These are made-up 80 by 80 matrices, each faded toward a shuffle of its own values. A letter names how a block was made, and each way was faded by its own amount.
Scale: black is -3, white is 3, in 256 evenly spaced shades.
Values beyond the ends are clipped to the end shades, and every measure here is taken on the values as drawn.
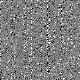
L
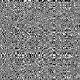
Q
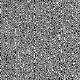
L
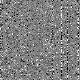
L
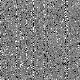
L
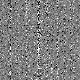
L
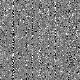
L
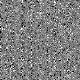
L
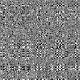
Q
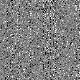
L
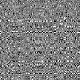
Q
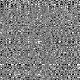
Q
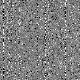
L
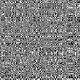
Q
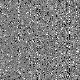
L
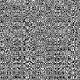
Q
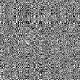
Q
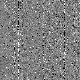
L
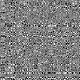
Q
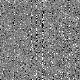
L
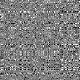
Q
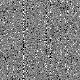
L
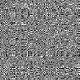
Q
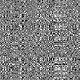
Q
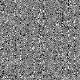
L
